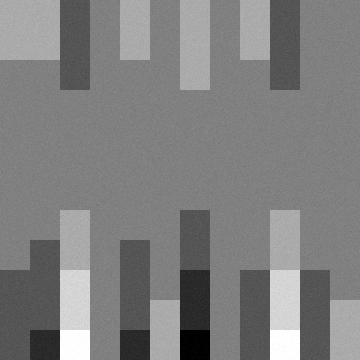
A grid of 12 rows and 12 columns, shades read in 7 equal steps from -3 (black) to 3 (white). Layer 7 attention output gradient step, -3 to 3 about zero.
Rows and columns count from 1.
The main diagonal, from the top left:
1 1 -1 0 0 0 0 0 0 2 -1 1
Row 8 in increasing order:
-1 0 0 0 0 0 0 0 0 0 1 1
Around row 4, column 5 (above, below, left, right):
0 0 0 0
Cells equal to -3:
1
